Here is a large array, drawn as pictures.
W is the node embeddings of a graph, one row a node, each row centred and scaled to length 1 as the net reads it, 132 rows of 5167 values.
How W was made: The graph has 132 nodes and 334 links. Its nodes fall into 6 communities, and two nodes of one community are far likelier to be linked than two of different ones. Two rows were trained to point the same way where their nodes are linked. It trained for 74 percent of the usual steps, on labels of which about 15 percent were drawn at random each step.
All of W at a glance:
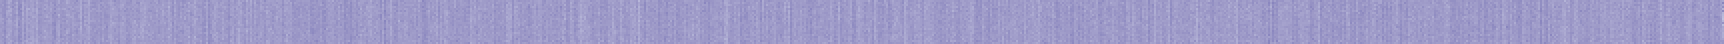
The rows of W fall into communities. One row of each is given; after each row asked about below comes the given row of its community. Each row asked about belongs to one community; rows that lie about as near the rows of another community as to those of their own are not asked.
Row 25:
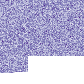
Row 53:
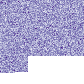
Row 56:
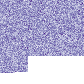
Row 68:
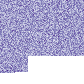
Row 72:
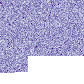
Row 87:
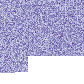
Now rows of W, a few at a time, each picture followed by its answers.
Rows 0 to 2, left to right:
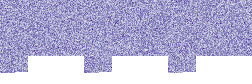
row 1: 72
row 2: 87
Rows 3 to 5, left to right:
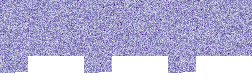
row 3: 25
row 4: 53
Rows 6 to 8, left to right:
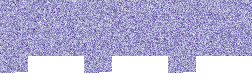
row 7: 68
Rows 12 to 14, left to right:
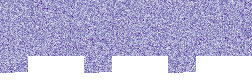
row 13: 56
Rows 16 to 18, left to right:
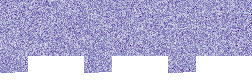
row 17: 25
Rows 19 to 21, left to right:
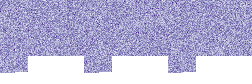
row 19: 25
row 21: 56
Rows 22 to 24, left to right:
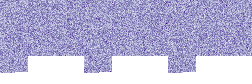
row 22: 25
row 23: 25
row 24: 53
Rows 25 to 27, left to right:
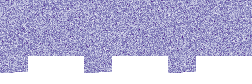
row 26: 68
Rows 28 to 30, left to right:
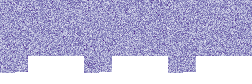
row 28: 87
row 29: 72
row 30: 53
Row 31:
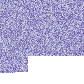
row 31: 68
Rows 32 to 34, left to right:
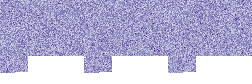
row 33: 56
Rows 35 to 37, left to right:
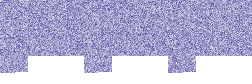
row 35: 25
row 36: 53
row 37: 25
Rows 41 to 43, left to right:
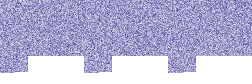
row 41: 72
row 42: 87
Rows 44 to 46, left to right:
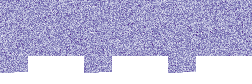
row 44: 68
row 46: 25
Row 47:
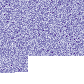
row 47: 25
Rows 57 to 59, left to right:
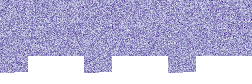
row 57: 56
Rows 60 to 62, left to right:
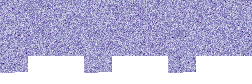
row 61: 68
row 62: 68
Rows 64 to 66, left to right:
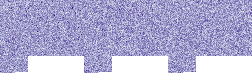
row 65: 87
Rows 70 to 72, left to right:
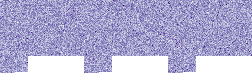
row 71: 25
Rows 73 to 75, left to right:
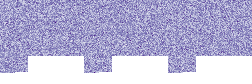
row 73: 72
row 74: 53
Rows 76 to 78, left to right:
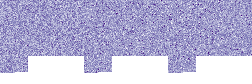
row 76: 56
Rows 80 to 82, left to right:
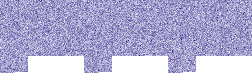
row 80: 87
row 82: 72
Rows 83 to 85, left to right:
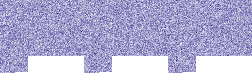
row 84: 25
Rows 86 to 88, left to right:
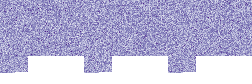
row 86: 68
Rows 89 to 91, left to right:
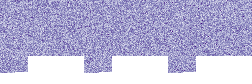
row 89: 25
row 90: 68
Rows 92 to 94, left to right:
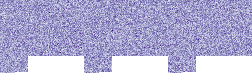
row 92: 87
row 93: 53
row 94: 87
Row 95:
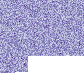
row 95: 25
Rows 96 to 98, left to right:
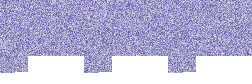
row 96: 68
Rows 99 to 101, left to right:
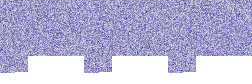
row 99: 72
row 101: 87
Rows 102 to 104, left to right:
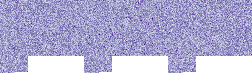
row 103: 72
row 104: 87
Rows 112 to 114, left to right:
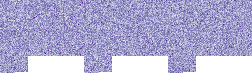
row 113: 87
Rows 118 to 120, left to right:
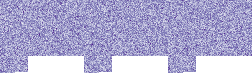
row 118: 72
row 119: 87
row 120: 56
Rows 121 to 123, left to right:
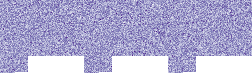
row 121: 53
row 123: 53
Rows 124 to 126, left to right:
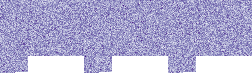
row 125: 56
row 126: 53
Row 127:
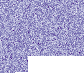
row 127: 56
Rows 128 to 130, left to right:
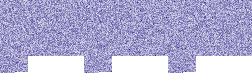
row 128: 72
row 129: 72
